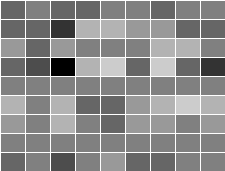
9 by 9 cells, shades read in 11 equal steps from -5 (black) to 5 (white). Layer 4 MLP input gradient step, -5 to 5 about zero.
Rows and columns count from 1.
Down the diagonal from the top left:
-1 -1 1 2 0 1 1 0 0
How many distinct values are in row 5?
1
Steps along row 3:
down up down same same up same down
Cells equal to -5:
1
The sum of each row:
-4 -1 5 -5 0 10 5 0 -4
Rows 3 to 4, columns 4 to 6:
0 0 0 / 2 3 -1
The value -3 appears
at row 2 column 3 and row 4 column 9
